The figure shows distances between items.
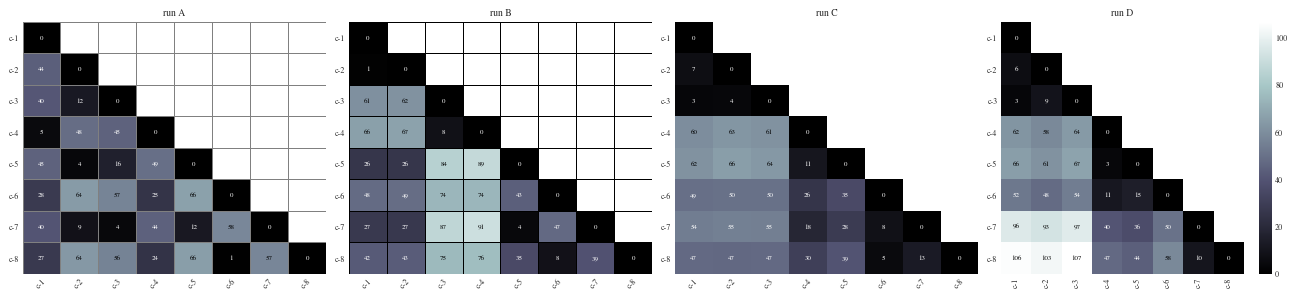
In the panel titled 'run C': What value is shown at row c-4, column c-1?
60
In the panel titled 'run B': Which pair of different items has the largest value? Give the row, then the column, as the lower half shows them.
c-7, c-4
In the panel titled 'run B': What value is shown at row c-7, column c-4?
91
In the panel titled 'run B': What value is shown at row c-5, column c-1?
26
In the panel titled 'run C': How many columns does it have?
8
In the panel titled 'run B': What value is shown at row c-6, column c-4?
74
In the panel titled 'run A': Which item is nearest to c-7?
c-3
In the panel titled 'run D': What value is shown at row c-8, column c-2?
103
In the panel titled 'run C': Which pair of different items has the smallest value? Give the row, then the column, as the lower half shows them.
c-3, c-1
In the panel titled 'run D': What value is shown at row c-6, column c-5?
15
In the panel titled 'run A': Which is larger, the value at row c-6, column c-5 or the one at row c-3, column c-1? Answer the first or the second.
the first
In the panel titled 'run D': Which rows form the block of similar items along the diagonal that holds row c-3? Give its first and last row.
c-1 to c-3
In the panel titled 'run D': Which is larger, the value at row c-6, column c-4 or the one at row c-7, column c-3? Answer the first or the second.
the second
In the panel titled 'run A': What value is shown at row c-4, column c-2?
48
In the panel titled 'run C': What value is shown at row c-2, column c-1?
7
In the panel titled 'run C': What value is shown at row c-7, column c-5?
28
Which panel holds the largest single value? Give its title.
run D
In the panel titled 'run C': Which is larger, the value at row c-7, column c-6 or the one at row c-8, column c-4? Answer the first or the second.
the second
